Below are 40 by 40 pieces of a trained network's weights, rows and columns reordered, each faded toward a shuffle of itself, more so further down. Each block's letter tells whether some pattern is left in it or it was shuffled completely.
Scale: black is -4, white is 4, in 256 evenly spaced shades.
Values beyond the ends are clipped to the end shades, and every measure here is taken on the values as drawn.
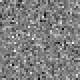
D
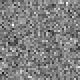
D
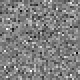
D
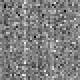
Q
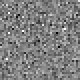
D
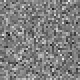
D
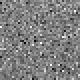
D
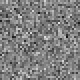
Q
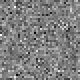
D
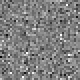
Q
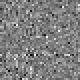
Q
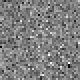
D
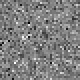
D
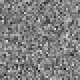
Q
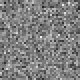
D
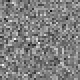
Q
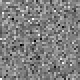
D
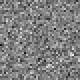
D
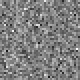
Q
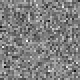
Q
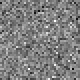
D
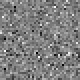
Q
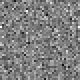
D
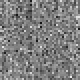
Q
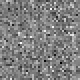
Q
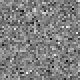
D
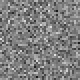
Q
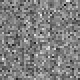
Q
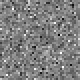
D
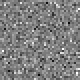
D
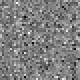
Q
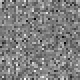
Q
